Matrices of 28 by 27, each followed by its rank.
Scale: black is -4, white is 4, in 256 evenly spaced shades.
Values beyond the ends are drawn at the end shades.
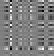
one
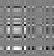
one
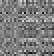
three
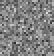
full rank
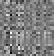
three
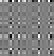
one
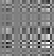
one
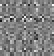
three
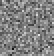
full rank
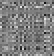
three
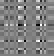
one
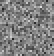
full rank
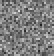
full rank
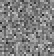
full rank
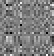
three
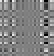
one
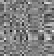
three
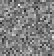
full rank
